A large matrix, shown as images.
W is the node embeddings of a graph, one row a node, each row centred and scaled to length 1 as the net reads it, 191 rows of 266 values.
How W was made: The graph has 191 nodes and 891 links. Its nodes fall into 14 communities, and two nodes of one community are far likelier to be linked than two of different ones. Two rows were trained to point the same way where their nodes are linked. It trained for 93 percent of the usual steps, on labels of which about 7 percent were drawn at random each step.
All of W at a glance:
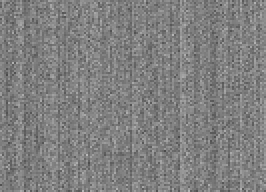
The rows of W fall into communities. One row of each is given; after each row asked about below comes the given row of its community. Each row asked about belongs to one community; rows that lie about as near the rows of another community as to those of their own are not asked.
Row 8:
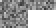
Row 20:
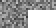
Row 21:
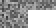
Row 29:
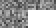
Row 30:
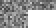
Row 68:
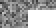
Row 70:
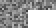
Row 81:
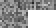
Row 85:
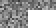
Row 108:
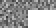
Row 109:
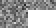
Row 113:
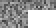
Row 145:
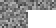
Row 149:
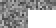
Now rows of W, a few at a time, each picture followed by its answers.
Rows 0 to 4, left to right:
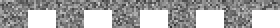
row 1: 149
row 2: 108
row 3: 21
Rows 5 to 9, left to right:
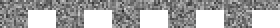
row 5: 30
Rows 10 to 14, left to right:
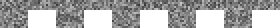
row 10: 29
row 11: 81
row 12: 149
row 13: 21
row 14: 81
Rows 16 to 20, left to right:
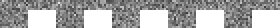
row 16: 149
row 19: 108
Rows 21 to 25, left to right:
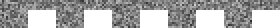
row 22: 68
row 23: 108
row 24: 21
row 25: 145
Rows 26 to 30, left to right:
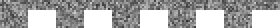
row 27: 68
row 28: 21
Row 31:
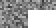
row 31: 20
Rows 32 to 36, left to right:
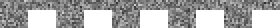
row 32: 85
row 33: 20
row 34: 21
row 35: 108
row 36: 70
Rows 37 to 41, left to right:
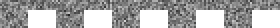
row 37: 68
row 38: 8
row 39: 109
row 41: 21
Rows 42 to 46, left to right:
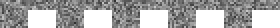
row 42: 68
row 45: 109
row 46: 68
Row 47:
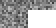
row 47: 145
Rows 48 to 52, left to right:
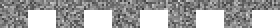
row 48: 85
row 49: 109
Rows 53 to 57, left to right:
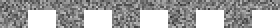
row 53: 108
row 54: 149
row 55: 85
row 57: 20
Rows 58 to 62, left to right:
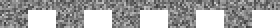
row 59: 81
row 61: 149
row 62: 68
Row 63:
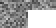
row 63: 85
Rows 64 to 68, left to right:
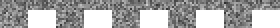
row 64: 145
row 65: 20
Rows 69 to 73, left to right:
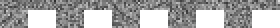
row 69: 29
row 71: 81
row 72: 21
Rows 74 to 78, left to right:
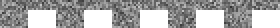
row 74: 29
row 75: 29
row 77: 70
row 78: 30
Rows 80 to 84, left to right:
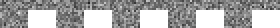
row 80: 68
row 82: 113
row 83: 21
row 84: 29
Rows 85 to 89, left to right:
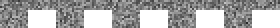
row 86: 109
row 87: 113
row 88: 149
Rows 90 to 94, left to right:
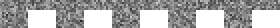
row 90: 81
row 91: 21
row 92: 81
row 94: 68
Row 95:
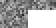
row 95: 113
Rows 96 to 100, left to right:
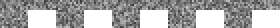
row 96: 149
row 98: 113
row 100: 108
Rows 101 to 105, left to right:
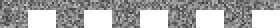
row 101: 108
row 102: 149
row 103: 20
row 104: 21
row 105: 85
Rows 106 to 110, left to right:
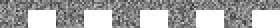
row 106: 113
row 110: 68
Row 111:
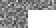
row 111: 108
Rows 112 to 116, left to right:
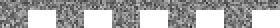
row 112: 68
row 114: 20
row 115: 21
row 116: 149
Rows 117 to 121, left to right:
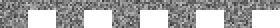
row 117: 21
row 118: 109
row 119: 113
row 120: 21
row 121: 145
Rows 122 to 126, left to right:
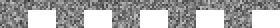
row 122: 113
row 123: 149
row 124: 68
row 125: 81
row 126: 113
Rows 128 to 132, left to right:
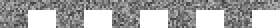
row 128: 113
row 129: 8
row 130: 81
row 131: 109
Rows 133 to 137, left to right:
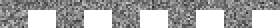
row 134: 109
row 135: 113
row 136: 85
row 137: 109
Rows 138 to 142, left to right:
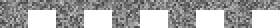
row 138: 30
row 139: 30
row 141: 85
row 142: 85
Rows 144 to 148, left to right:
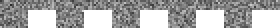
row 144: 108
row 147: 145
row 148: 108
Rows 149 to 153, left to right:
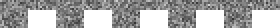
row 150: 70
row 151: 20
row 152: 81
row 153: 108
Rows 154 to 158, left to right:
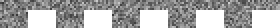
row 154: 81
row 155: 81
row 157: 149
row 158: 145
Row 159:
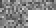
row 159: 109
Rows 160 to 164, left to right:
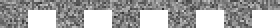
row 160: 70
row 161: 145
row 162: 81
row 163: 85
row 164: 108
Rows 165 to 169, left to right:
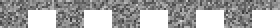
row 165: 81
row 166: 30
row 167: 70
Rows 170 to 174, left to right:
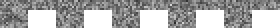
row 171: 29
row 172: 29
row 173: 85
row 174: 29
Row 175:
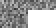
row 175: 70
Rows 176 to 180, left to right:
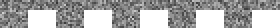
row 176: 68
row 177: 109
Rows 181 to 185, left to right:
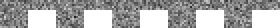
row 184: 68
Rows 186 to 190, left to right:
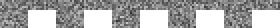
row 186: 145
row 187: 30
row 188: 113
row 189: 108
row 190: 113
